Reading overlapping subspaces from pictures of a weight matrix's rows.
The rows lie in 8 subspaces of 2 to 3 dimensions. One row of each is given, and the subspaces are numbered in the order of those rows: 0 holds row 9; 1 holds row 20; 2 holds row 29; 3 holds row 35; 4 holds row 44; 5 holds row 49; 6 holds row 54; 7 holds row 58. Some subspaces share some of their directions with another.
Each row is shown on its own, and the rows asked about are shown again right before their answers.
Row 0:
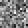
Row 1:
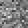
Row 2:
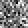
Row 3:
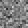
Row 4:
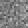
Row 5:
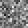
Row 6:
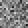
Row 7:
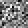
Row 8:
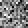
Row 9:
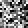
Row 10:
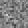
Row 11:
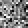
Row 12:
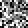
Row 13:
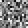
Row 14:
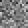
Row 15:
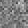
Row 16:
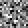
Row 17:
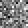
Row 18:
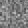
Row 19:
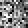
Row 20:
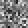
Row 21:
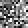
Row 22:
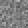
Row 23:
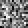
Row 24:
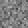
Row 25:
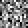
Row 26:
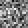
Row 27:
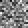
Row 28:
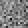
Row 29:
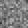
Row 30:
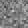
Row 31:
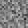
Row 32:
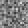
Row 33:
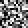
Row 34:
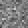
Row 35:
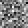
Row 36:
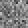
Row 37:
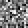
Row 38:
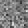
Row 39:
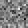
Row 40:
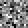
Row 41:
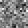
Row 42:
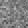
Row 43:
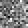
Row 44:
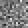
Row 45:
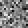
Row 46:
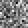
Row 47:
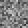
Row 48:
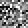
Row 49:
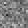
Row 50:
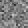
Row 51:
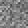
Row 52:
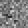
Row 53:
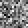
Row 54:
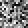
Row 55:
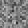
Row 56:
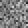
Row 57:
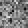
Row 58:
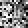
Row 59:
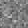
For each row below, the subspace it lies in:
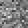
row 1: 3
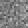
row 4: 4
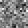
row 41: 0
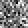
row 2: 1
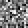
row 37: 0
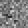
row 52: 5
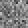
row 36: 1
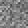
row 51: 3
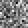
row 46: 1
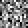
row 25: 7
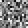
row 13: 7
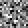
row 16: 5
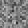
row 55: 6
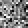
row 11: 4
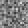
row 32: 2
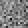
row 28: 4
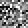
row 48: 3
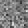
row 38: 5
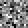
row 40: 5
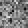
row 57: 7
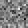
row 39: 0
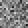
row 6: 7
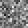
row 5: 6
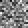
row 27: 6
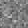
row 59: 5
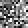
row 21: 4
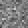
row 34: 3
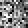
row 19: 7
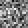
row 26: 3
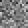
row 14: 6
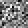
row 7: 3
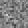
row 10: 5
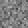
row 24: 2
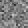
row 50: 6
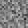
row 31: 0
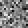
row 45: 2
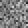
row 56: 7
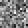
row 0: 0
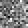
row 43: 4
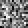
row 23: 0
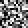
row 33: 2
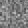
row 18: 0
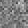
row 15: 0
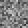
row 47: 1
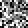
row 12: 4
